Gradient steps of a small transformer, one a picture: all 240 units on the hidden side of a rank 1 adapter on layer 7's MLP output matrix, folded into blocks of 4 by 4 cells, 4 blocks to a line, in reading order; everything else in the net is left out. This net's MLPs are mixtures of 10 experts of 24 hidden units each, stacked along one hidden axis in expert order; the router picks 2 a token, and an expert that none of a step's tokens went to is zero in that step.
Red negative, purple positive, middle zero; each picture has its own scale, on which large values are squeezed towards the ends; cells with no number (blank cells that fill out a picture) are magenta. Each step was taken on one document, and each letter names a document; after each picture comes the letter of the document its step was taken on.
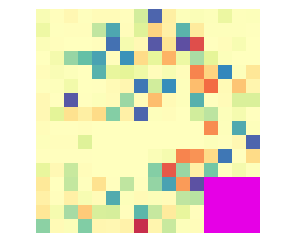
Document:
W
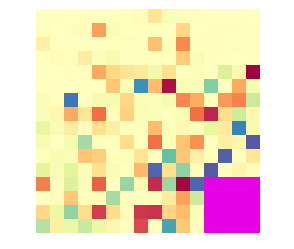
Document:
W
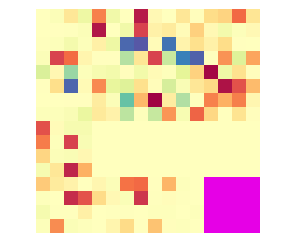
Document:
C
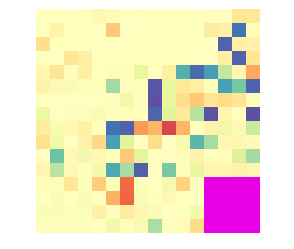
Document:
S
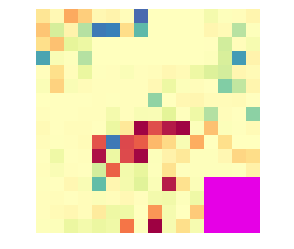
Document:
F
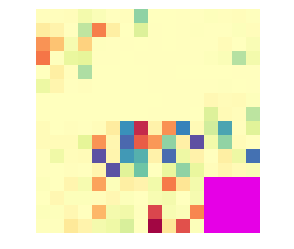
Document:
F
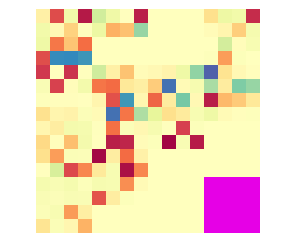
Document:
C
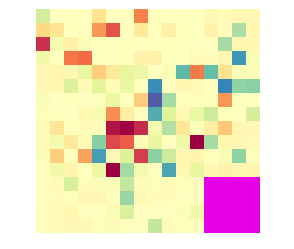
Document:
S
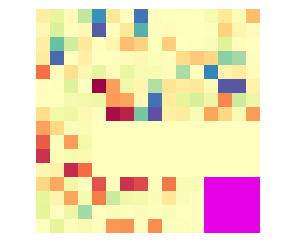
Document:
C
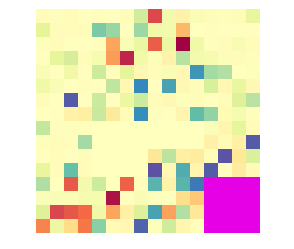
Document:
W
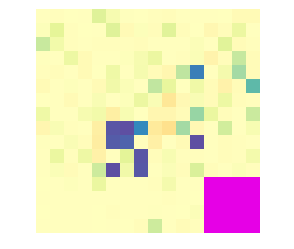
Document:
S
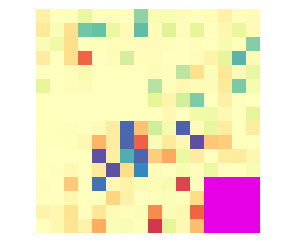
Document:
F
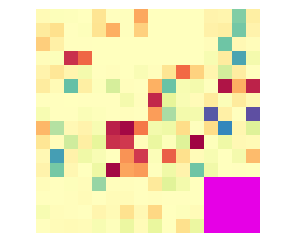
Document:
S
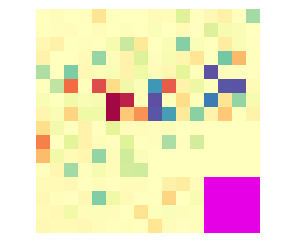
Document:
C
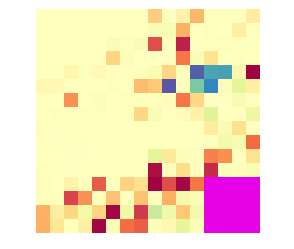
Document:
W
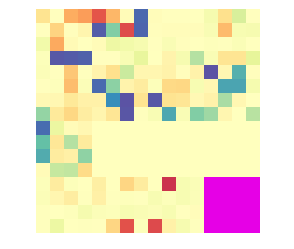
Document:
C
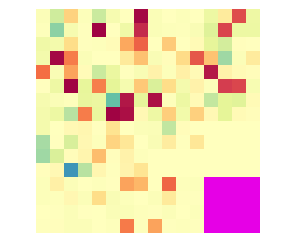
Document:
C
